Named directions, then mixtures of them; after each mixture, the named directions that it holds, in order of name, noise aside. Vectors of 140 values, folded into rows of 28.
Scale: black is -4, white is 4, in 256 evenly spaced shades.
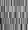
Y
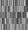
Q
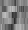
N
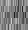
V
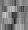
N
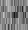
N, V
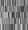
N, Y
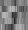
N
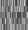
Q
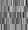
Q, Y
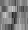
N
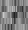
N, V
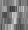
N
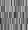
V, Y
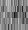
N, V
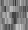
N, Q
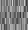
Q, Y
